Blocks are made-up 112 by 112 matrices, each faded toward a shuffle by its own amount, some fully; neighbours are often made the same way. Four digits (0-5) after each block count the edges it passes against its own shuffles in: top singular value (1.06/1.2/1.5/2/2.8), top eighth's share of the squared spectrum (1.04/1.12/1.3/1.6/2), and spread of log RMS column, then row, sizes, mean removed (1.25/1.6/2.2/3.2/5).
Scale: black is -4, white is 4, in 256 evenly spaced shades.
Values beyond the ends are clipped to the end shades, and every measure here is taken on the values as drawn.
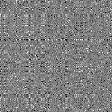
5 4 2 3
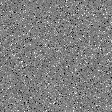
2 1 0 0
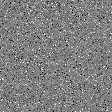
0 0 0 0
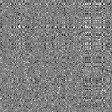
5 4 3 3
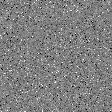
0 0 0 0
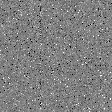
1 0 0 0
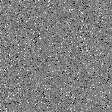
0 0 1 0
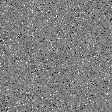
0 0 0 0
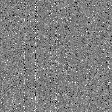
2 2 2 0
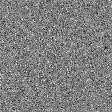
3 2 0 0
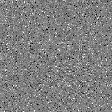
4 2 1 1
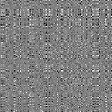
5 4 4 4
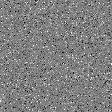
3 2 0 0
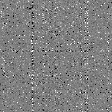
4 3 2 2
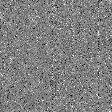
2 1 2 0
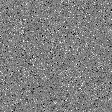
0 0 0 0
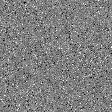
0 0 1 0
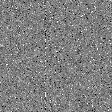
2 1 1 0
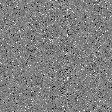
1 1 1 0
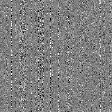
2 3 4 0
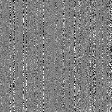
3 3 4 0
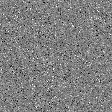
1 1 0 0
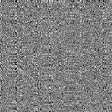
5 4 3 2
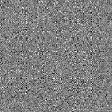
4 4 3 2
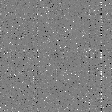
4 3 1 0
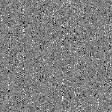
1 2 3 0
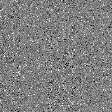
1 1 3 0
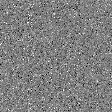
0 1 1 0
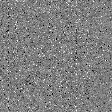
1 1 2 0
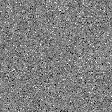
3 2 0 0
